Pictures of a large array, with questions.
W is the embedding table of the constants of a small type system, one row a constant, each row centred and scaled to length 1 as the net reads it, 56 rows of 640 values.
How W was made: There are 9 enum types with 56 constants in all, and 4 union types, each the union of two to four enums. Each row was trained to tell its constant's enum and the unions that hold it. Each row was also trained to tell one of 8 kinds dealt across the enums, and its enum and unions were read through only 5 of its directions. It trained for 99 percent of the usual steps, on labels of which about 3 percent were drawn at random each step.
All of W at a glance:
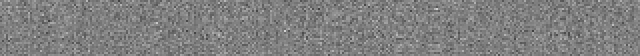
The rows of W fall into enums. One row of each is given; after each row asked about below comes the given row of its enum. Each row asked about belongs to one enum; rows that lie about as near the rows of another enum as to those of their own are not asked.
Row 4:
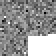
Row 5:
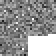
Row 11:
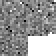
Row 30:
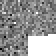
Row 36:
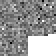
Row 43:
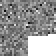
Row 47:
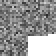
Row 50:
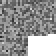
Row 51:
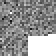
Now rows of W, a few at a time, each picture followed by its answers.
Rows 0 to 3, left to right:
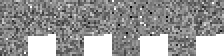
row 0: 47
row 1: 47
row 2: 5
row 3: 50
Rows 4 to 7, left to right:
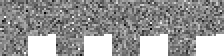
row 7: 11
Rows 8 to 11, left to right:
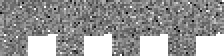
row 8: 4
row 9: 50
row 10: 43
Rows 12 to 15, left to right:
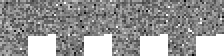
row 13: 47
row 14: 50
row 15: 5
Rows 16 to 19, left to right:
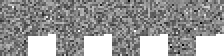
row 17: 43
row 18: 47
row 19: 11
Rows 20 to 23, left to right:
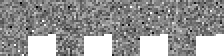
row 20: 36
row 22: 43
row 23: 50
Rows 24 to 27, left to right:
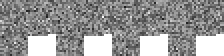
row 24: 43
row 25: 51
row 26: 47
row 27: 51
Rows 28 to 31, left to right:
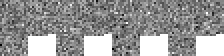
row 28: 11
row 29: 51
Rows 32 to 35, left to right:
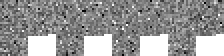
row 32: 11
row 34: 43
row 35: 50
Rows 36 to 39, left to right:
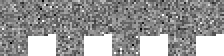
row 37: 36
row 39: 30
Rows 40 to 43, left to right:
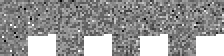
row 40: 5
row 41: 50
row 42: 11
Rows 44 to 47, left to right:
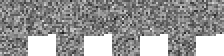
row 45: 51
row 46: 51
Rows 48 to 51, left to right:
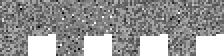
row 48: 36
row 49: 43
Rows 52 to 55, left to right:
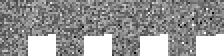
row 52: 30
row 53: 11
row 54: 47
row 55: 4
